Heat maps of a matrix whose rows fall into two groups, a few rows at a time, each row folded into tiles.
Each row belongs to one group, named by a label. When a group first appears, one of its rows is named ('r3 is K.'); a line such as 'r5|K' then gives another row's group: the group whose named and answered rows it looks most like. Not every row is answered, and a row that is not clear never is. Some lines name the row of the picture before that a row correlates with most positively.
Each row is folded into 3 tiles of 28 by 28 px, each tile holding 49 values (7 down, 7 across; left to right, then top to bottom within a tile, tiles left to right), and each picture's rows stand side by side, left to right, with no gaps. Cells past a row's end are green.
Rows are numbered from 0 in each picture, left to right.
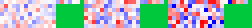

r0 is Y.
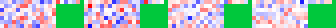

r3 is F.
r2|Y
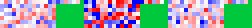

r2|Y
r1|F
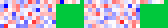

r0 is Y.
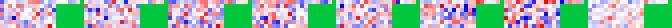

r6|Y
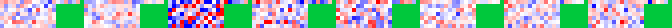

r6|Y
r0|F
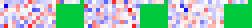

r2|Y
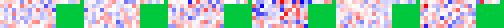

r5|Y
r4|F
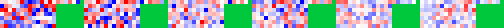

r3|F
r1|Y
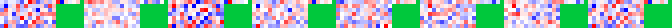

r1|F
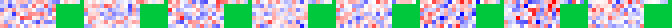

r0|F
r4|Y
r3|F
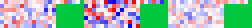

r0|F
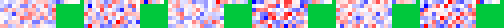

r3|F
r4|Y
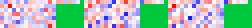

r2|Y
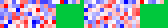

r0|Y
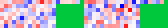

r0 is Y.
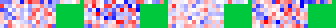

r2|Y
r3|F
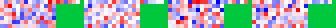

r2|F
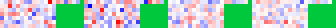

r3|F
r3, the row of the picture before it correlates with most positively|2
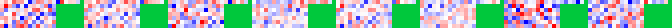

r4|Y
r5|F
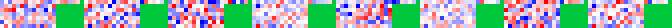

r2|Y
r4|F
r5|Y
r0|F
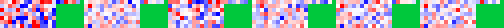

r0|Y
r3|F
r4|Y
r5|Y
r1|Y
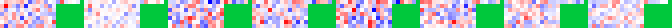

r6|F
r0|Y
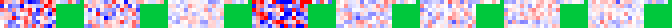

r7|F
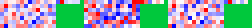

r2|Y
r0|Y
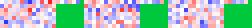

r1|F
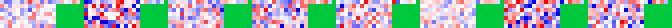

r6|Y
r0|F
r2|F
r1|F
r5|Y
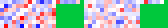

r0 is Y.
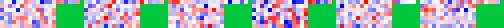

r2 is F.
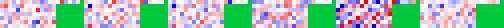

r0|Y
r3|F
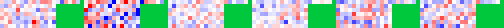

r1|Y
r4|F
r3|F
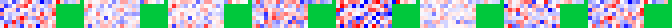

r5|F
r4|Y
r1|Y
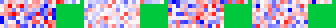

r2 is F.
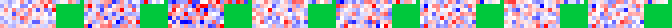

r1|Y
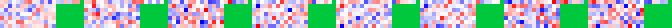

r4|Y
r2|Y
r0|F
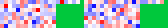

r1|F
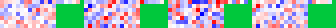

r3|Y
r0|F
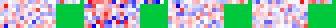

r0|Y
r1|F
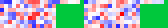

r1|F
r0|F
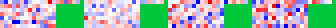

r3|F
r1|F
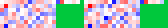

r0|Y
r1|Y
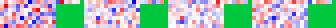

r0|Y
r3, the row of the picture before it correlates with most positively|1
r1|F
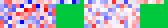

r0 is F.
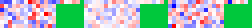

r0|F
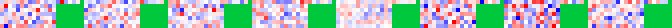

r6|F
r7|Y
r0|Y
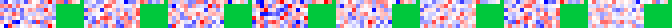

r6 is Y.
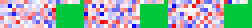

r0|F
